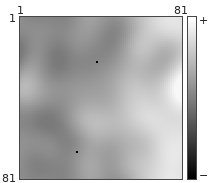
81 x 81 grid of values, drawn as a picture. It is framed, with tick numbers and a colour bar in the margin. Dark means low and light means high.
There are two isolated cells, each far lower than the cells round it. There are no regular stripes. The texture varies smoothly and slowly. No single row or column stands out from its neighbours. Values rise toward the right.
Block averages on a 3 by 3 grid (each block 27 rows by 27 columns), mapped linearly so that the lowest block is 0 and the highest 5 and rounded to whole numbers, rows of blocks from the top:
0 1 4 / 1 2 5 / 0 2 5
